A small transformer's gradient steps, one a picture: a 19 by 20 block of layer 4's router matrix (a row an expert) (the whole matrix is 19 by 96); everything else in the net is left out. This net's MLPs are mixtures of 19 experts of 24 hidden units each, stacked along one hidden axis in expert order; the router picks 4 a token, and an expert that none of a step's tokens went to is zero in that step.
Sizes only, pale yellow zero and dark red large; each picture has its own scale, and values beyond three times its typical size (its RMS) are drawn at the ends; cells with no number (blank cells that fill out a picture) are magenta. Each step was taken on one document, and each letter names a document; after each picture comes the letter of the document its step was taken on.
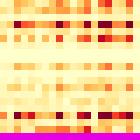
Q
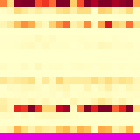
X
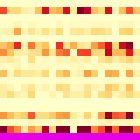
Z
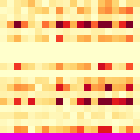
Q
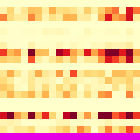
Z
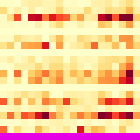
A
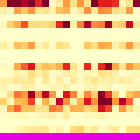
X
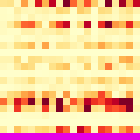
X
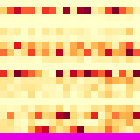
Z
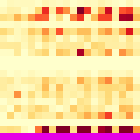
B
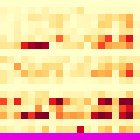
A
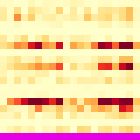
A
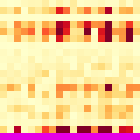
B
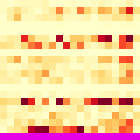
A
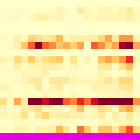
A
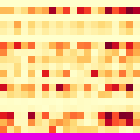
Z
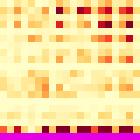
B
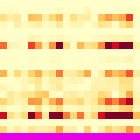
A
